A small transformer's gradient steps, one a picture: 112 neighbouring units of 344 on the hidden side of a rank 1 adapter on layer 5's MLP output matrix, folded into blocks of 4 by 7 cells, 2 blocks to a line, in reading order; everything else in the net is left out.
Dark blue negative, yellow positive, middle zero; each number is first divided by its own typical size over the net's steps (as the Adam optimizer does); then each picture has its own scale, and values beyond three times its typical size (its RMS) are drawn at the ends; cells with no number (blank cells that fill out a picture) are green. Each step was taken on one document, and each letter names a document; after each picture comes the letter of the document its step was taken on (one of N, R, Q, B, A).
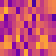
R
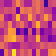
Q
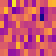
R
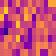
R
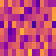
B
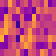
R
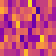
R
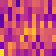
Q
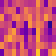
Q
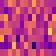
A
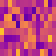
B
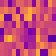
Q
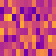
B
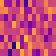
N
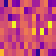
Q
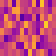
B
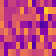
N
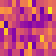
N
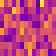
B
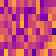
B
